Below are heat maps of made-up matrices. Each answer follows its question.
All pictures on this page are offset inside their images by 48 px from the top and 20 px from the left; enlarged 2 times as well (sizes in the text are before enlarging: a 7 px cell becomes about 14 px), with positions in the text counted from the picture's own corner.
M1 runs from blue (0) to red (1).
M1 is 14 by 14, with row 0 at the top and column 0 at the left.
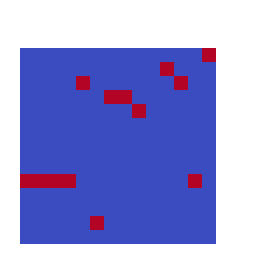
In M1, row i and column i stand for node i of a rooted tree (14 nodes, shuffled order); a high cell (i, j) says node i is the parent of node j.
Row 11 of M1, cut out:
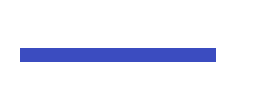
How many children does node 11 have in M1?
0
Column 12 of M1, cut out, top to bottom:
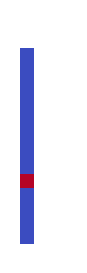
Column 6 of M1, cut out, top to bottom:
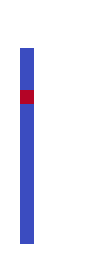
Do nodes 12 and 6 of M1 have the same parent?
no
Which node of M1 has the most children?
9
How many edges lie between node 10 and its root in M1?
2
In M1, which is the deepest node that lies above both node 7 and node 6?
3
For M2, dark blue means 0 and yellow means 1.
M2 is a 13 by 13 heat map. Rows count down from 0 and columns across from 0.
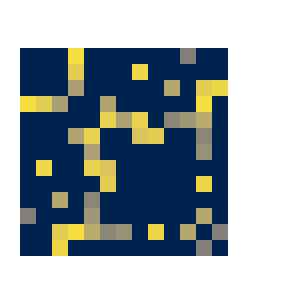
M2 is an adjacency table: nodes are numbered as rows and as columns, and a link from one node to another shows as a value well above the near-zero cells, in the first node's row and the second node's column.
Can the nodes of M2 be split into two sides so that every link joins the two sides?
no
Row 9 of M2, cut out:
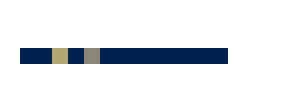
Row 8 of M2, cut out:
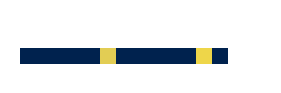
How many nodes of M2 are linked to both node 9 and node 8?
0
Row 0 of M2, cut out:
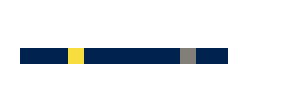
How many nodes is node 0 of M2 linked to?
2
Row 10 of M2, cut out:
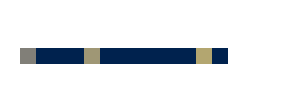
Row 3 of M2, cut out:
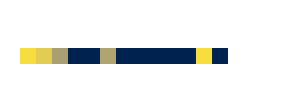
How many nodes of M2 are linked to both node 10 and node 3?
2
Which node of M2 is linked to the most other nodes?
node 11
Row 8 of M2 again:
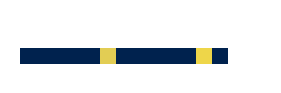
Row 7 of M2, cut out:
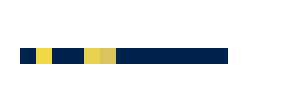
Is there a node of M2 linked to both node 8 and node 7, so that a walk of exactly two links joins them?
yes
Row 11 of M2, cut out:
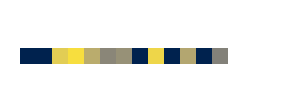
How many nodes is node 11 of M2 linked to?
8
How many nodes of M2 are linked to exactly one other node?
0
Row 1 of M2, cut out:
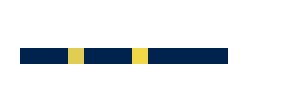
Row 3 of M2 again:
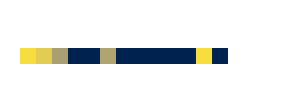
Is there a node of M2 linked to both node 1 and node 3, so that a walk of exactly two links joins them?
no
